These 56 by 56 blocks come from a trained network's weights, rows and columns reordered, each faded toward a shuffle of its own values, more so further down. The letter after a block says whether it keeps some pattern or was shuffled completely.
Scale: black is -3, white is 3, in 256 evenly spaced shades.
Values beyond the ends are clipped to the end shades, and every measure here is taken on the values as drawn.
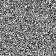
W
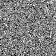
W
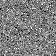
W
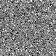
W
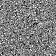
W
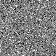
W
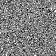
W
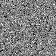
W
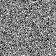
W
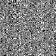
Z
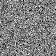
W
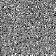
Z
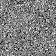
W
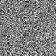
Z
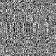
Z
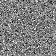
W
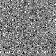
Z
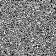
W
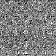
Z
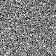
W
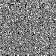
Z
